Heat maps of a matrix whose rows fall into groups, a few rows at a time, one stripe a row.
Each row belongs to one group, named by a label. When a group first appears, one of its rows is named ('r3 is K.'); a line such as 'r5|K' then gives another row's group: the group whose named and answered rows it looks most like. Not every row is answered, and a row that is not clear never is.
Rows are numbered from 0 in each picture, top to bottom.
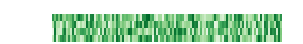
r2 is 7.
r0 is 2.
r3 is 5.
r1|5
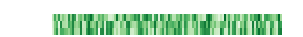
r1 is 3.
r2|3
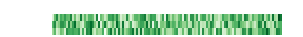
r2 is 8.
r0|3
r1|5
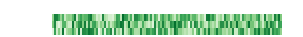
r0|5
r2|8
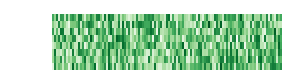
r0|2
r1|8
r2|2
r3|5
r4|2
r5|7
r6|7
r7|7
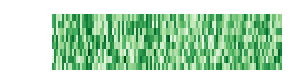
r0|8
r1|8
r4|2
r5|3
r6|5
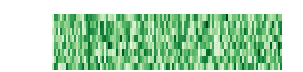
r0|5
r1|3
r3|7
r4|3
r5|5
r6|3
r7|2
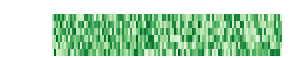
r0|5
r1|2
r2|5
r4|8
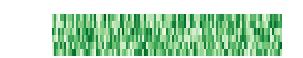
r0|7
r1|7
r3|8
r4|3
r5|5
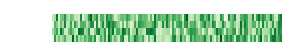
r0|3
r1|3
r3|7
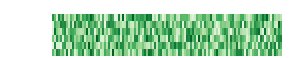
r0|8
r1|3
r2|5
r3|2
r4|7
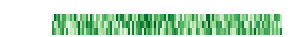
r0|5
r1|8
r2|8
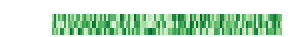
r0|7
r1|7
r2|2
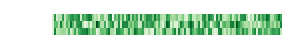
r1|2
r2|7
